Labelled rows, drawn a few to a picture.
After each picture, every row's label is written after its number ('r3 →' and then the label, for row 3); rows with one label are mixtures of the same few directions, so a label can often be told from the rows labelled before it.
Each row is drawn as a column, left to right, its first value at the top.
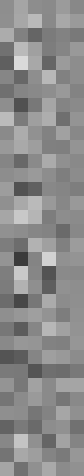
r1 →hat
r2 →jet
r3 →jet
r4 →jet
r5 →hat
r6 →jet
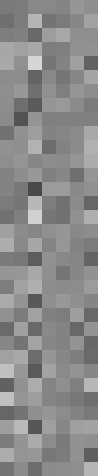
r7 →hat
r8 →hat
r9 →jet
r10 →jet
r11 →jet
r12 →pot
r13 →hat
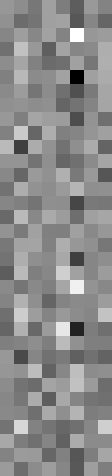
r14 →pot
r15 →pot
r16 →hat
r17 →hat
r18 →pot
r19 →jet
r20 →hat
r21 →pot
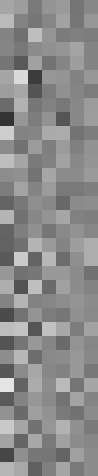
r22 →hat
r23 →jet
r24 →jet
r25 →pot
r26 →hat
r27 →hat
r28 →jet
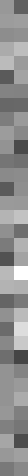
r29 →jet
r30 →pot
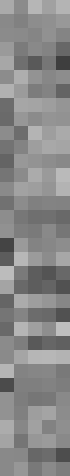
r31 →jet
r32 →jet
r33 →pot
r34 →pot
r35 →pot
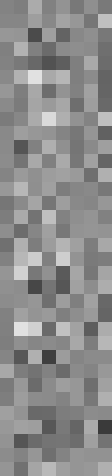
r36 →jet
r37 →pot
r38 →jet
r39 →hat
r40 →jet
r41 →pot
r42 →pot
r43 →pot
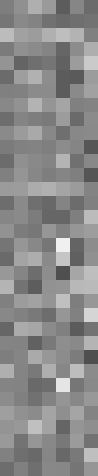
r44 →jet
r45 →pot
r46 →pot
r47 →jet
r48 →jet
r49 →jet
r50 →pot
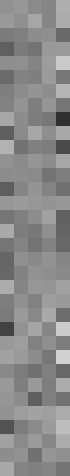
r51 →pot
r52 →hat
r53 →hat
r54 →pot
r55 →hat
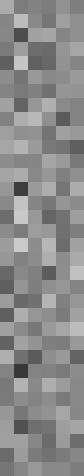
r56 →pot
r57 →jet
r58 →hat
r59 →jet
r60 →hat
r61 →pot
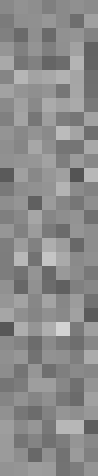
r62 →pot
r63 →jet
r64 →hat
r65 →jet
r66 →pot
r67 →pot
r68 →pot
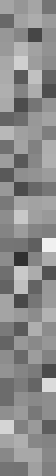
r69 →pot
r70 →jet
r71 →jet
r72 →jet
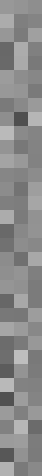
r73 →hat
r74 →hat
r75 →hat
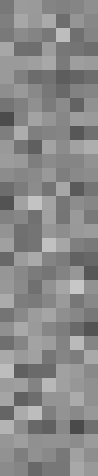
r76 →hat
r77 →hat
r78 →hat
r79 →jet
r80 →jet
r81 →pot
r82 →pot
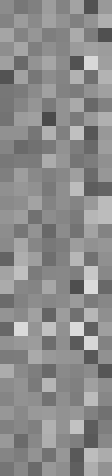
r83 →jet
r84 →pot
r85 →hat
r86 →hat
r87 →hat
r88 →pot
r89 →pot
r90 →jet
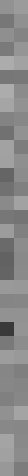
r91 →pot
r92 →hat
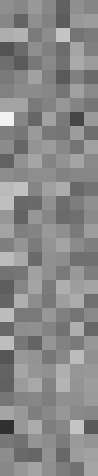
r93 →hat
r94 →jet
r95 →hat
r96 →hat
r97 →jet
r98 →hat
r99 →pot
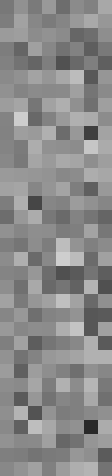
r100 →jet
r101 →hat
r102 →hat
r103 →pot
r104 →jet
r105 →jet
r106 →pot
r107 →pot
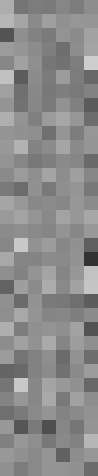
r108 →jet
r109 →jet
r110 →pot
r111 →pot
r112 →hat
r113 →pot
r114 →jet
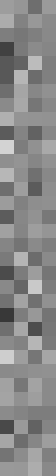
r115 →pot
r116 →jet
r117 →pot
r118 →pot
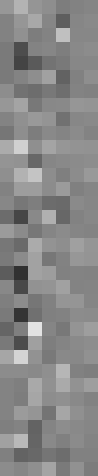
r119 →pot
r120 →pot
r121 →pot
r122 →hat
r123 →jet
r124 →jet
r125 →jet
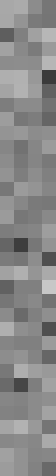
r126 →jet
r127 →jet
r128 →jet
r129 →jet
